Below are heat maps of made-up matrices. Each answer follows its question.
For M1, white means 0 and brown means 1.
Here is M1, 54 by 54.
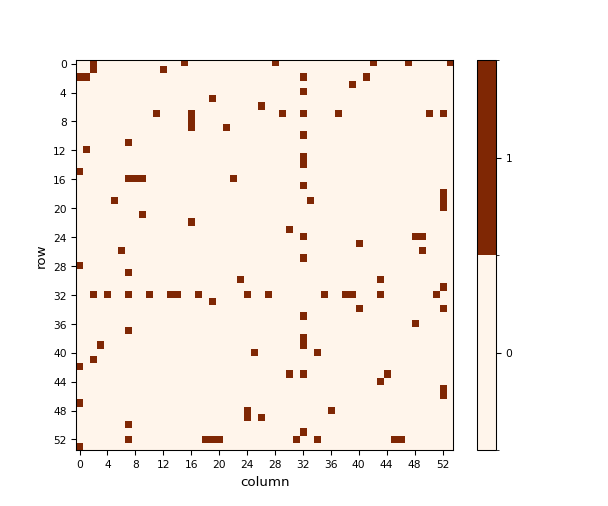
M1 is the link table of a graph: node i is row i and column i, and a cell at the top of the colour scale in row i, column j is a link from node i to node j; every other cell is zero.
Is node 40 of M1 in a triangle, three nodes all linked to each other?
no
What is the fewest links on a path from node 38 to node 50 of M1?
3
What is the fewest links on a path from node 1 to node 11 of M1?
4
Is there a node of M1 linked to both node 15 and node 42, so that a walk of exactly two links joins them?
yes
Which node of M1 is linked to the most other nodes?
node 32
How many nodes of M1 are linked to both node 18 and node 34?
1
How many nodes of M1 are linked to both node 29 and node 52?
1
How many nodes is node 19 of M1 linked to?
3
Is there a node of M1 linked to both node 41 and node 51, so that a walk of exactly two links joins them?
no
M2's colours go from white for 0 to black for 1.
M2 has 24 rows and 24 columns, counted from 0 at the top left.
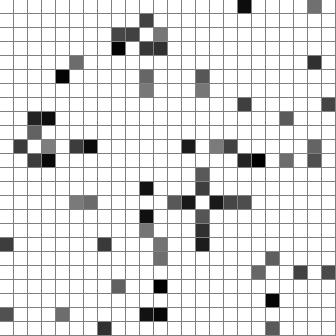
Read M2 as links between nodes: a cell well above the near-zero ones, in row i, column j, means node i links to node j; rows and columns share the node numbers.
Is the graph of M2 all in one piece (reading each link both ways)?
yes
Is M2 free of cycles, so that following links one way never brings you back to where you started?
no
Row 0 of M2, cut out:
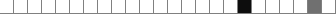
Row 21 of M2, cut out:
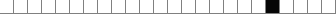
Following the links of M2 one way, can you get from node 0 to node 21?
yes
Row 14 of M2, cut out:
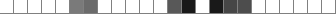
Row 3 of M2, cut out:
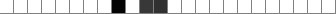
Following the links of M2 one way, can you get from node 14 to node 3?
yes
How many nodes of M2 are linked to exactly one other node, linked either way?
4
